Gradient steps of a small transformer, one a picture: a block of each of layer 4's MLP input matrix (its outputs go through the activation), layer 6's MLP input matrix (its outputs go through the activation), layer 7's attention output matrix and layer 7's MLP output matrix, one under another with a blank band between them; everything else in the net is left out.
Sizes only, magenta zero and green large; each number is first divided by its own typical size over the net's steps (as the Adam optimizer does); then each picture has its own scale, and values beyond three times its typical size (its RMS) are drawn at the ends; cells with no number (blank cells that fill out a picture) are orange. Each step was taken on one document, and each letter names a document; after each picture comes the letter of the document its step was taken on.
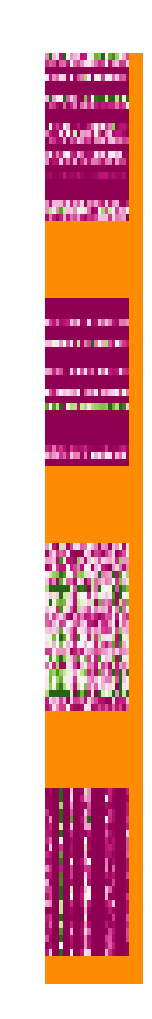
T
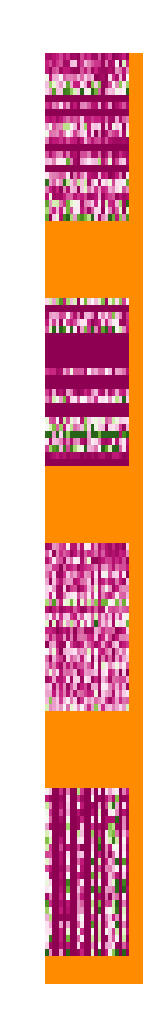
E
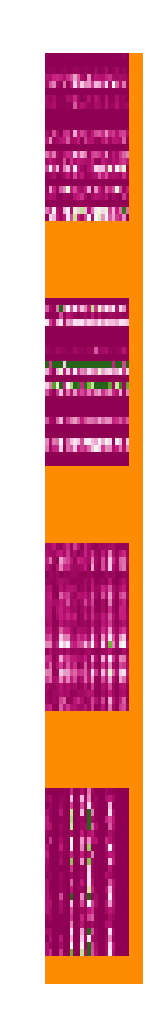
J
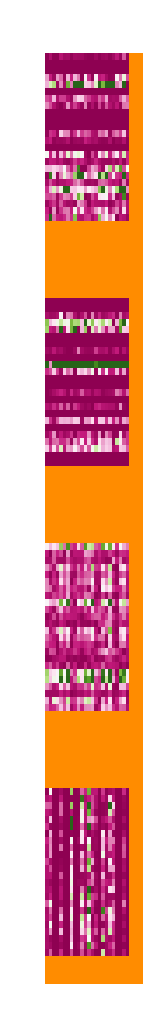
J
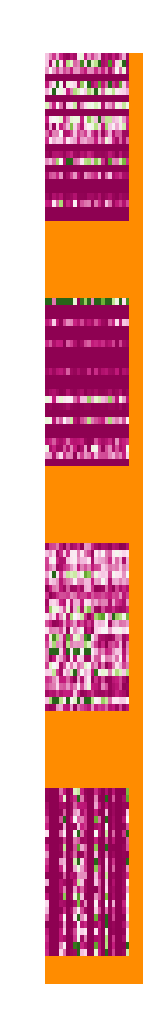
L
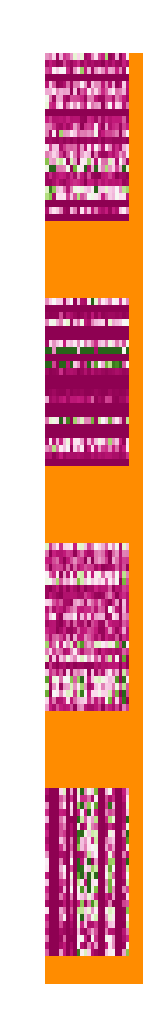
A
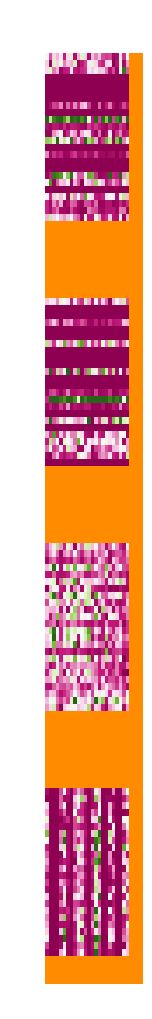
A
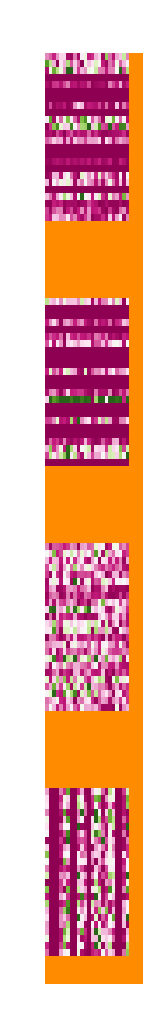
A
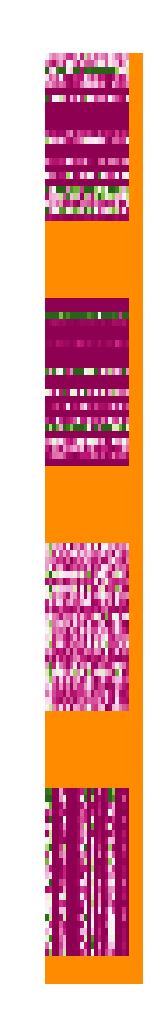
E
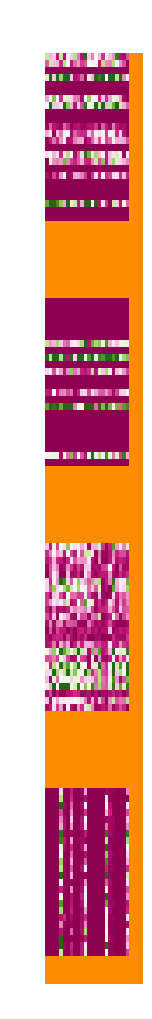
T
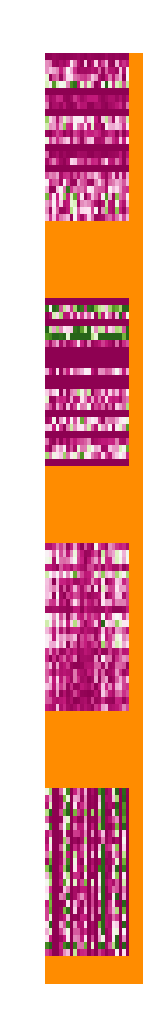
E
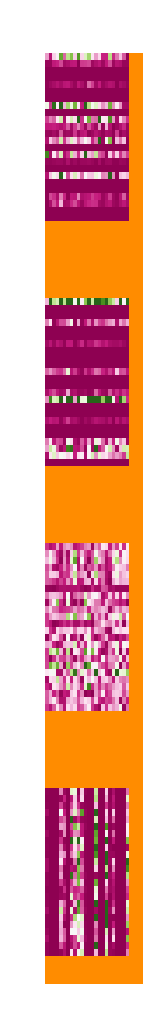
L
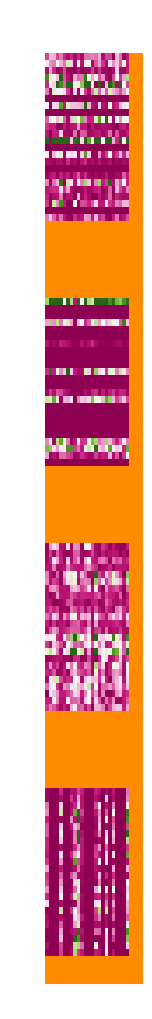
L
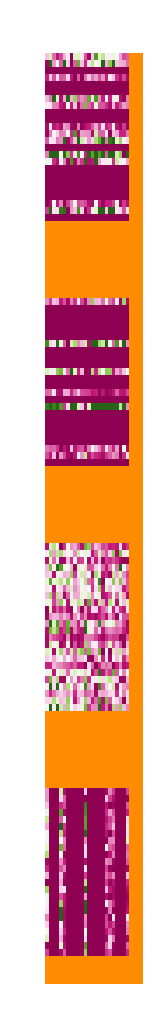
T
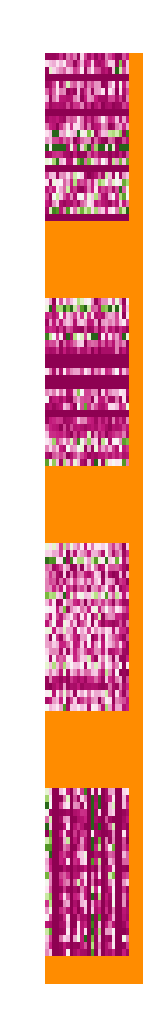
E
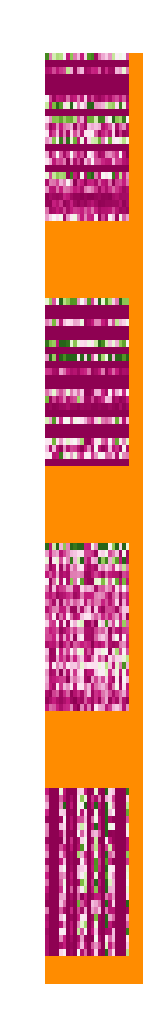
A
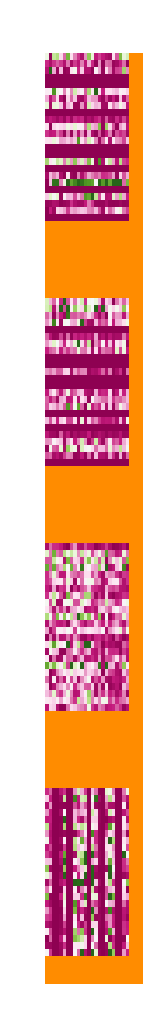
E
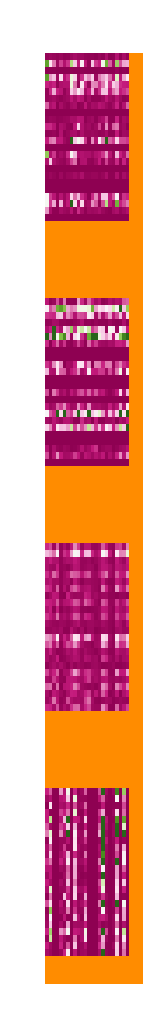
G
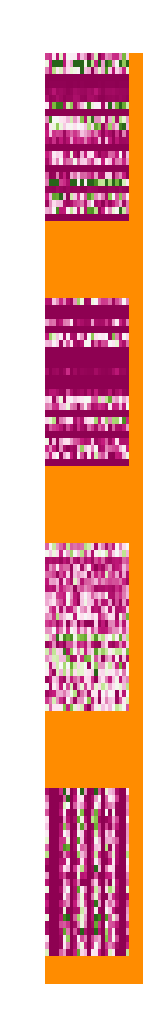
A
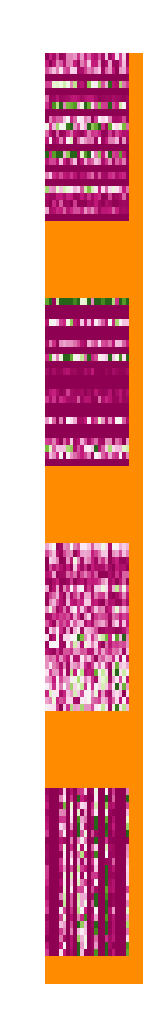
L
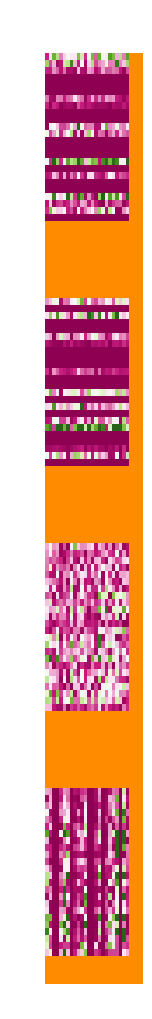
E
